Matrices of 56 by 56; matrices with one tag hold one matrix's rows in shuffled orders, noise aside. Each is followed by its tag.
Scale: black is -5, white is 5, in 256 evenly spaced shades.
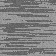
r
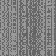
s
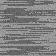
r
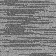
r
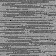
r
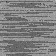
r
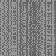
s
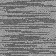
r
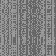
s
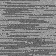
r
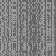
s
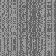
s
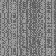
s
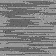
r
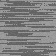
r
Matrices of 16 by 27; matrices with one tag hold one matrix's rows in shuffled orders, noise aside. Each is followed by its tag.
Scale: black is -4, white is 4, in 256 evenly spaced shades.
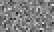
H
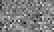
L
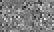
L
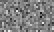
H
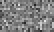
L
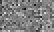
L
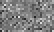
L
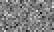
H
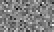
H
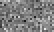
L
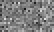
L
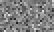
H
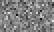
H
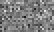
L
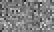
L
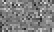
L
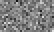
H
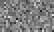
H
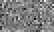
L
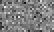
L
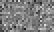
L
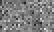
L
